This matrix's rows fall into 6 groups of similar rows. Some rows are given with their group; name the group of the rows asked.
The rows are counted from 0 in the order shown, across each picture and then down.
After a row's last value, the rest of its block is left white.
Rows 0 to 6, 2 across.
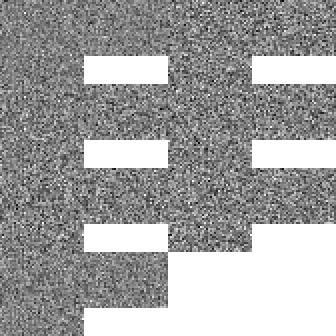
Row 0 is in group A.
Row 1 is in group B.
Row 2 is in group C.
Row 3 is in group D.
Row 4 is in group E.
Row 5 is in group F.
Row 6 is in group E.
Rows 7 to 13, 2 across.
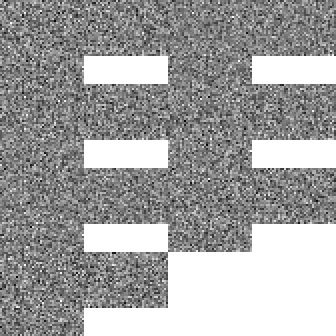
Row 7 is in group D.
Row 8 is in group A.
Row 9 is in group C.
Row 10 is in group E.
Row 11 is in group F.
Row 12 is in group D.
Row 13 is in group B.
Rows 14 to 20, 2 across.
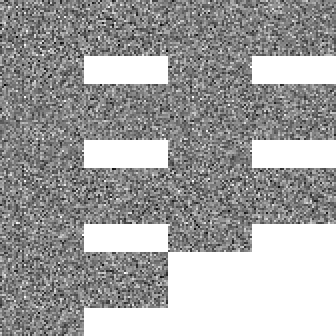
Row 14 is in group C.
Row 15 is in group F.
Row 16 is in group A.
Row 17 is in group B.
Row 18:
B
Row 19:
D
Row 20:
C
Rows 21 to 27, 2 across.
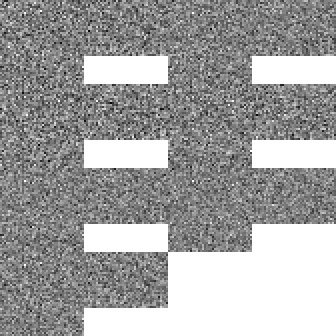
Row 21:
D
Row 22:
F
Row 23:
C
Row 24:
B
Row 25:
F
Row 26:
A
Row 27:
D
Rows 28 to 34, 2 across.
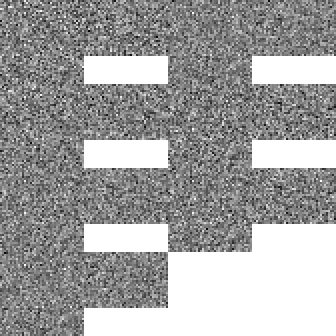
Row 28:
B
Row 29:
A
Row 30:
D
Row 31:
C
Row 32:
C
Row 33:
C
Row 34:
A
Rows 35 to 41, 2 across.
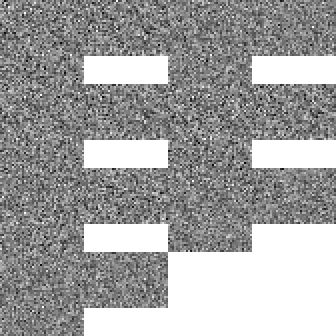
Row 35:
D
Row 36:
E
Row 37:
D
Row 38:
D
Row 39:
C
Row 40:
B
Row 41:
E
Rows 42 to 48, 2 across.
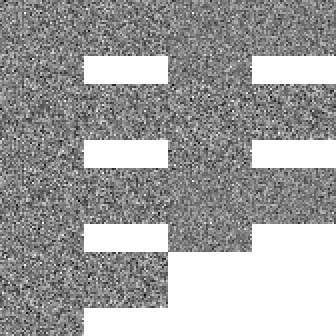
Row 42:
F
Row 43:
A
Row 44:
E
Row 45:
D
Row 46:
E
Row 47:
A
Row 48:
D
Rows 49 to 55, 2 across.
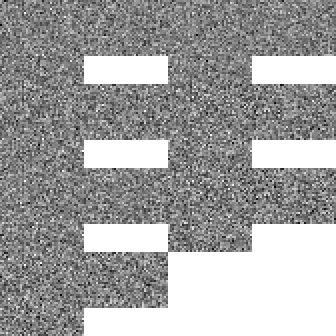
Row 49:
A
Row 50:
F
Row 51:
E
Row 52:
B
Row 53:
F
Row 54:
B
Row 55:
D
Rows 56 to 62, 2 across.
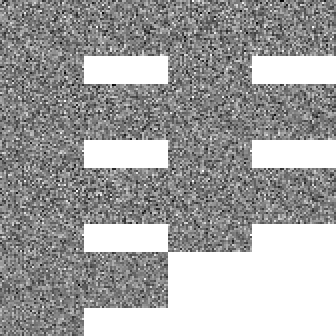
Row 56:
D
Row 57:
E
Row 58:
B
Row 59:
D
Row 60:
B
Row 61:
D
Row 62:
E
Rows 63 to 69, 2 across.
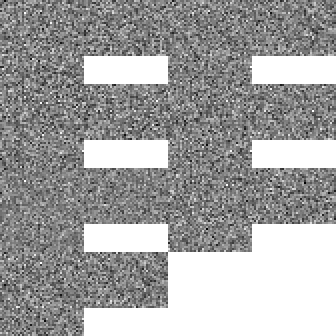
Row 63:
F
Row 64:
D
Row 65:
B
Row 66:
E
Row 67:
A
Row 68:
C
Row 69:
D
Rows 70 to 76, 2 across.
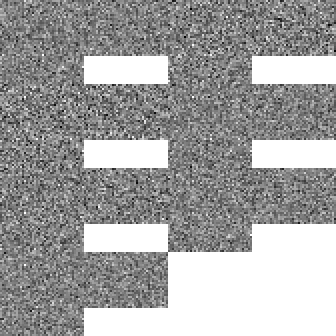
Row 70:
E
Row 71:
C
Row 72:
D
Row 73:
A
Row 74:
C
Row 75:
B
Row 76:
F
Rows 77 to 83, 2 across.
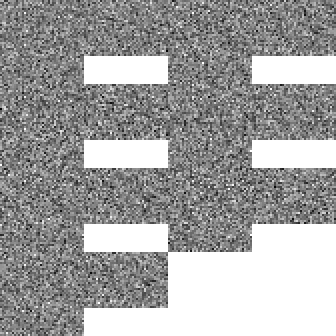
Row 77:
C
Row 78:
D
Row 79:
C
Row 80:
E
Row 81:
D
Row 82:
B
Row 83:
D
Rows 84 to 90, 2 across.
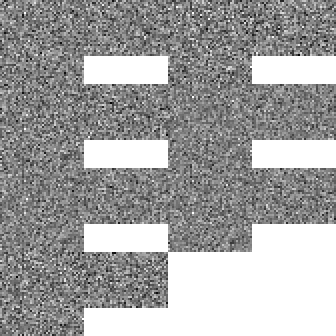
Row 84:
D
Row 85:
B
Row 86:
C
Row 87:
A
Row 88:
C
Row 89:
C
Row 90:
B
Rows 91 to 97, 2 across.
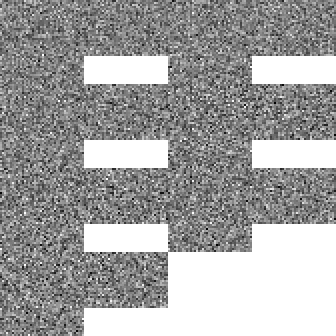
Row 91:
E
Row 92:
F
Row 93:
C
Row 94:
B
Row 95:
C
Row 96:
C
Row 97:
D
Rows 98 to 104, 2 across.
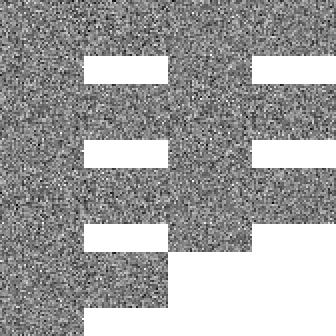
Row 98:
B
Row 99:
A
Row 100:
E
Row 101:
E
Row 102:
E
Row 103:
A
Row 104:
B
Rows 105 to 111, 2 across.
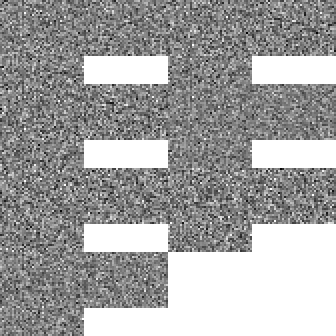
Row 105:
F
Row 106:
C
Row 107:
C
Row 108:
F
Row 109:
D
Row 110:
E
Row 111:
E
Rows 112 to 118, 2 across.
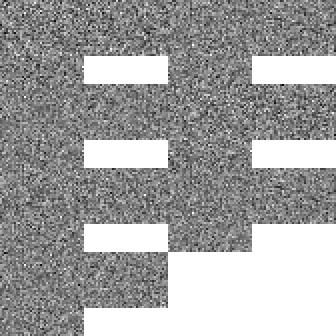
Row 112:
D
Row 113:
C
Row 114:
A
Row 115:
B
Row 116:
E
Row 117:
C
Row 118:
A
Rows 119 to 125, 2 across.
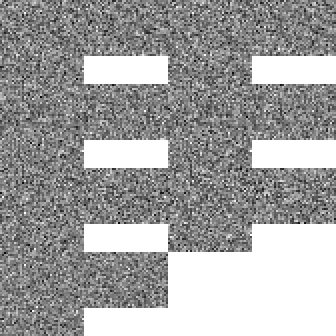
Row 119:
D
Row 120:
D
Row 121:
E
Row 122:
E
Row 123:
C
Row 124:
B
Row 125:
F
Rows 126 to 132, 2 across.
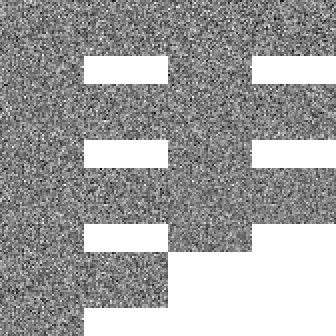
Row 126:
E
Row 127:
B
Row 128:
A
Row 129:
D
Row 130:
A
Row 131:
A
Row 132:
E
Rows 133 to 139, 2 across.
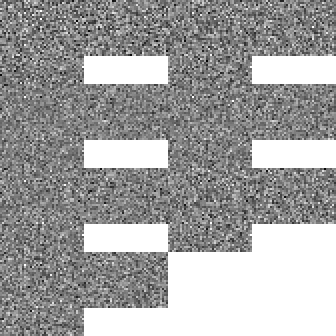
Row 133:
B
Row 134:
E
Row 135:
A
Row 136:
A
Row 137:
A
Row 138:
E
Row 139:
F
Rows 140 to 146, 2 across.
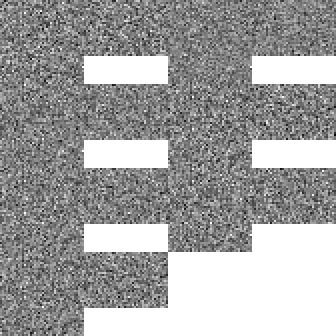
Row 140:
F
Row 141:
B
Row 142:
E
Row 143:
C
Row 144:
C
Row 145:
E
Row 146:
C
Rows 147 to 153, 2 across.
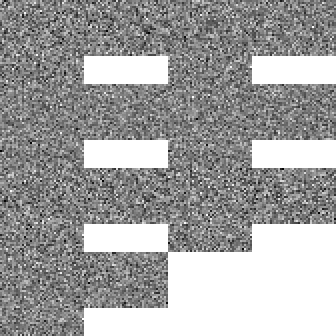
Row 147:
D
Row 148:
E
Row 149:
F
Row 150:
F
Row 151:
D
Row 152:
B
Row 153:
B
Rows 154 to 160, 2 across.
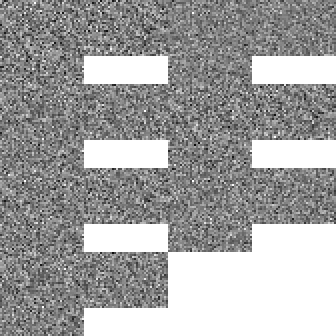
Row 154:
D
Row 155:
F
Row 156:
E
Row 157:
D
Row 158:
D
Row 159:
A
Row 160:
E
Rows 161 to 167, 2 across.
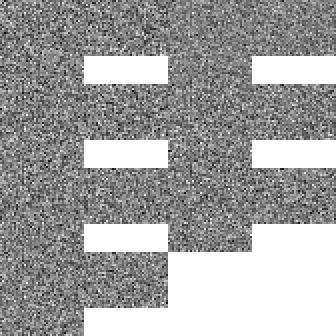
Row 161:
D
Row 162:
F
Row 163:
C
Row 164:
F
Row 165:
E
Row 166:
B
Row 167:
C
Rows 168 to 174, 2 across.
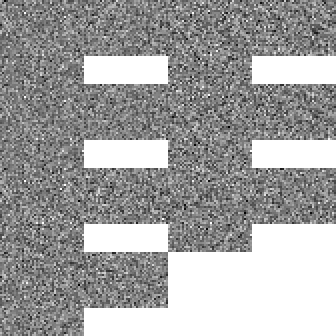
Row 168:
A
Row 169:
D
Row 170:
A
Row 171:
D
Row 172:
A
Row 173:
E
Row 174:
C
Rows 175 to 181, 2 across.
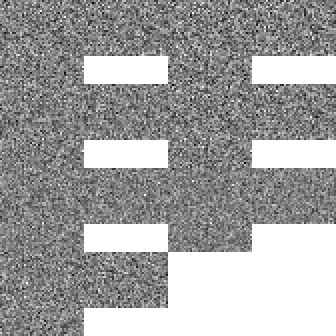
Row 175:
D
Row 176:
D
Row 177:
E
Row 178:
D
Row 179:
E
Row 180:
A
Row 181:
C
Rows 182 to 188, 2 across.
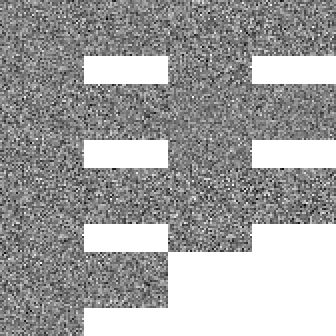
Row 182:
B
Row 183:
E
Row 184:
D
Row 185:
A
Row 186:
B
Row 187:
B
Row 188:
D
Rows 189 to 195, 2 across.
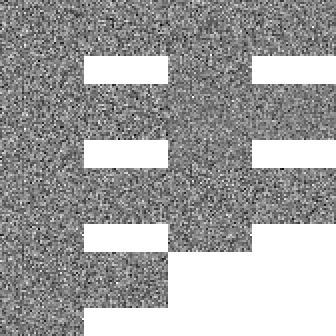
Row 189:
C
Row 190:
E
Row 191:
C
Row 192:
A
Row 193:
F
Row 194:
B
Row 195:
B
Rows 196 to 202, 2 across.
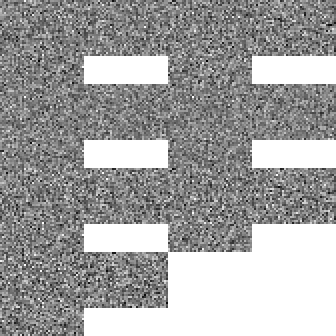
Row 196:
E
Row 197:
C
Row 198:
F
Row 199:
A
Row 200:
E
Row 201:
C
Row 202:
B
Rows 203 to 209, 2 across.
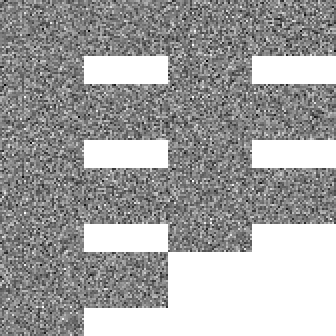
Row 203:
F
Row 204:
C
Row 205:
F
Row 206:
D
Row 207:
C
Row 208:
A
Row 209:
A
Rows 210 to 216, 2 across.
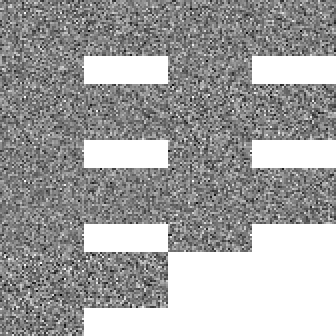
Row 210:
B
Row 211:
C
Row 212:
D
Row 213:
D
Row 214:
A
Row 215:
F
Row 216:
D
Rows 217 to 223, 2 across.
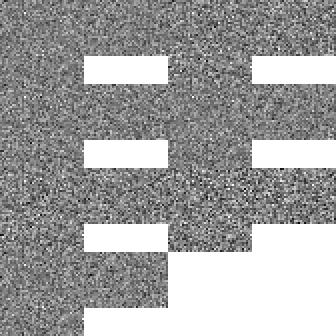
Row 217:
A
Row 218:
F
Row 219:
F
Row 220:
A
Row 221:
F
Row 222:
B
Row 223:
A
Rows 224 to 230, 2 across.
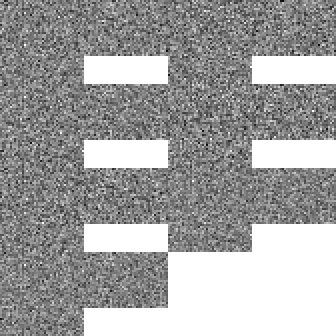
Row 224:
C
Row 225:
B
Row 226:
F
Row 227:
E
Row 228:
C
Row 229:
F
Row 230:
F
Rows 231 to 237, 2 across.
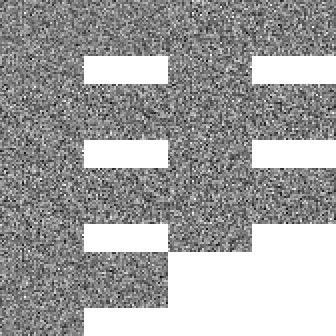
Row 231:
F
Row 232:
E
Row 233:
D
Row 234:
C
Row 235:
D
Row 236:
C
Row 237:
C
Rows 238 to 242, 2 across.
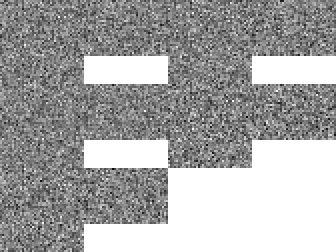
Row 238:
C
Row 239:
B
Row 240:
E
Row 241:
C
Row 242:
E
